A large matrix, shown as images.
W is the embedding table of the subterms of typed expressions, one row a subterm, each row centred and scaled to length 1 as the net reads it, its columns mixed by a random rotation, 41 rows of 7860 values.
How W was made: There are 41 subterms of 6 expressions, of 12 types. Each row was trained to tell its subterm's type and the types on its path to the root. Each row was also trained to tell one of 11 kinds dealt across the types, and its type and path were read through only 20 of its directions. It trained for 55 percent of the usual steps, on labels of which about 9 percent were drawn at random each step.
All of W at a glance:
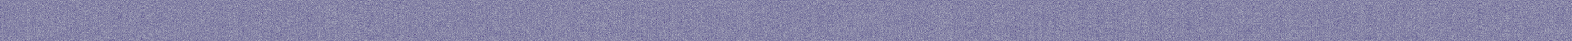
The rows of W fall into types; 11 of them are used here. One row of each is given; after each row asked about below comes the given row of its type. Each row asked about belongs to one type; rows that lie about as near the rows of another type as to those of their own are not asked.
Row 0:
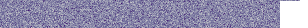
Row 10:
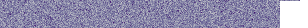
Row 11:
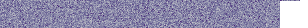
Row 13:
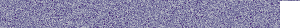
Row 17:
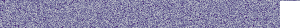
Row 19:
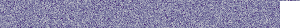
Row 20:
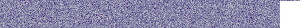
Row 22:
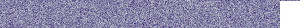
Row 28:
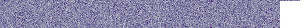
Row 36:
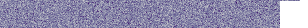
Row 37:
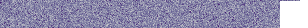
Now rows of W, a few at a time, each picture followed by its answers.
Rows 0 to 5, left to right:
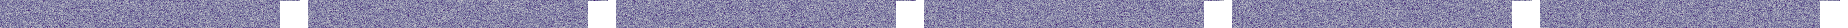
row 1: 22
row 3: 10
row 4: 20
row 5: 36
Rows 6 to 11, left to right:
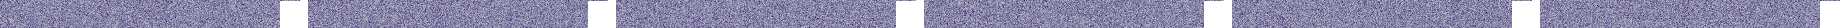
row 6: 37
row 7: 17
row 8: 17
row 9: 19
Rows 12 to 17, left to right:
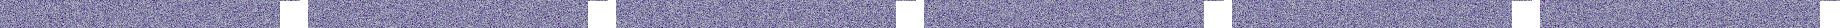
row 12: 19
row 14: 36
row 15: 28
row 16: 20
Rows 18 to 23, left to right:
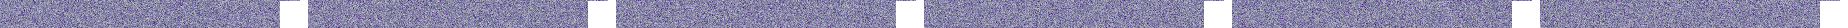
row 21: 13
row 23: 13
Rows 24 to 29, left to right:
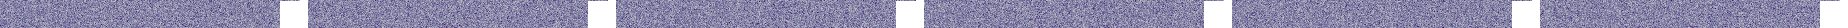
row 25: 22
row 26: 22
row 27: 28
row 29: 10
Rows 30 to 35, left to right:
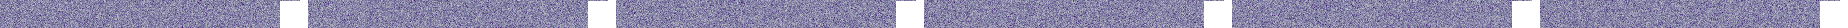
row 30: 37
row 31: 37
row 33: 20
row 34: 19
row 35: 36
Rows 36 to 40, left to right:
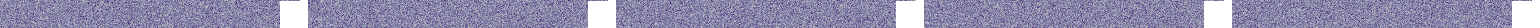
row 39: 13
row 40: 11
